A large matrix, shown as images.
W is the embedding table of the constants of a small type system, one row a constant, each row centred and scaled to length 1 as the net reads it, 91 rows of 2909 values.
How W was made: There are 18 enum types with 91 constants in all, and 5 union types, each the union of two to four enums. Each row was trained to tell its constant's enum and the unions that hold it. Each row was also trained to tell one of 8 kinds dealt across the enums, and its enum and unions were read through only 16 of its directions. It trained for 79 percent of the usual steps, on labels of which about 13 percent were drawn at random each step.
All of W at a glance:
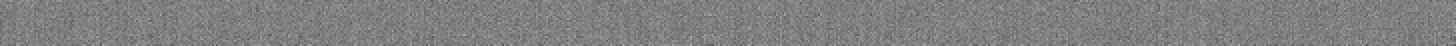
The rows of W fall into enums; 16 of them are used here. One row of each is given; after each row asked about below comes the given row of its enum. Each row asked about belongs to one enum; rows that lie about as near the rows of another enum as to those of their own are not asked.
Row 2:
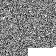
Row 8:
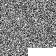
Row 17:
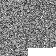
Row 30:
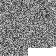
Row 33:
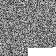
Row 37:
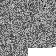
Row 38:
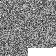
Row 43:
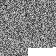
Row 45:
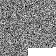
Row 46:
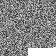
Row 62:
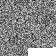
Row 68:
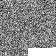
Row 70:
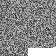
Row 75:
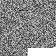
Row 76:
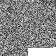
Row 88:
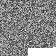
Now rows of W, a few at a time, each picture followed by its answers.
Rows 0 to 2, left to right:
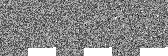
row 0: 38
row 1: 75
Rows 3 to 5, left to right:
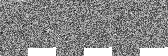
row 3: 17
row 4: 88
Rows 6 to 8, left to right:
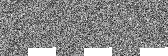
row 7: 68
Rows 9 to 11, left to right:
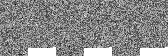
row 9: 30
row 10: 38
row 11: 38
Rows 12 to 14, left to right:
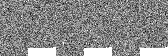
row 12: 17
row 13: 76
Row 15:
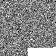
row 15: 2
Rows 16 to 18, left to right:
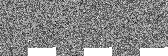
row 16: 33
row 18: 62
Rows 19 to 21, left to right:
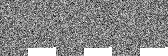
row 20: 30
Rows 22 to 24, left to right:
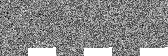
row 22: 62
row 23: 8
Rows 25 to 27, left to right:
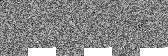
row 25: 68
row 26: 68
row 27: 37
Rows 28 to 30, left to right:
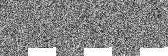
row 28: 46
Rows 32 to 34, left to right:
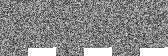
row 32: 62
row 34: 62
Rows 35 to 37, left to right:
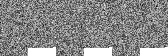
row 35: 2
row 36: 75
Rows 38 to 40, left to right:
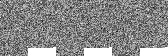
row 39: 88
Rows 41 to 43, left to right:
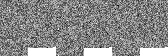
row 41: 2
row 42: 88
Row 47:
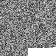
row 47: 37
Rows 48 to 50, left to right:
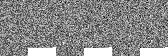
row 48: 2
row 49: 37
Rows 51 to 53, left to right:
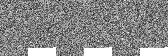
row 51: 88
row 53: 43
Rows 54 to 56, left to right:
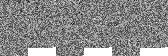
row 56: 30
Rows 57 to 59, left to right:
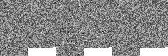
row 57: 68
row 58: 76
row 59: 38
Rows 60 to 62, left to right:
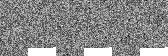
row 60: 38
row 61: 37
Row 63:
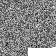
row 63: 8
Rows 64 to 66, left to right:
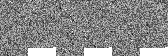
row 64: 62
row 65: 46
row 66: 75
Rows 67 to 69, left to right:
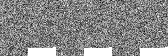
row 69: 33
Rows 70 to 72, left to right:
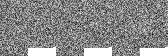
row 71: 33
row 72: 75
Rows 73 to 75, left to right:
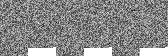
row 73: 8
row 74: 37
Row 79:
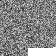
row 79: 46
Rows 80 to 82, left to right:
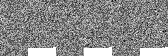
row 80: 62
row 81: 2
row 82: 76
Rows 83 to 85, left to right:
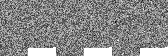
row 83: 75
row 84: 2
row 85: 38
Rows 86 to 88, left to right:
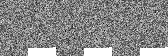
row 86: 37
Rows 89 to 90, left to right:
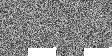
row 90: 46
